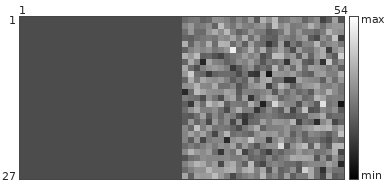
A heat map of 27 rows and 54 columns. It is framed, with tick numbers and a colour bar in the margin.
The table splits into one row of 2 panels. Panel 1,1: low, flat. Panel 1,2: middling, fine-grained, strong in contrast.
